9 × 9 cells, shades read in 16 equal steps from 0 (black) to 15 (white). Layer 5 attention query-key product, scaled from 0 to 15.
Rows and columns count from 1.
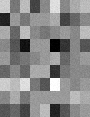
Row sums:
84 64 78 48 72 66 89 82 59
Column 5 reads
8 9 7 9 9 10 5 9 11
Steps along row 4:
down down up same down up up down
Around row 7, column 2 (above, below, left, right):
8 10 12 13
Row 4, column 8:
8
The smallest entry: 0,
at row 4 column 6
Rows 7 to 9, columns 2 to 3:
11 13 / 10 7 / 6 4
